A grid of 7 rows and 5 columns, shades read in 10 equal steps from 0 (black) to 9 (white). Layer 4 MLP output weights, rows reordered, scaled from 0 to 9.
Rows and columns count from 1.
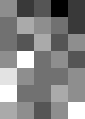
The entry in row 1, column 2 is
2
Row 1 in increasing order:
0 2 2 3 5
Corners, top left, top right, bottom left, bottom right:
5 2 6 9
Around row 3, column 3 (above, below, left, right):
5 4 3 3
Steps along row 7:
down down up up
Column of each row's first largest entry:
1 2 3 2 1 1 5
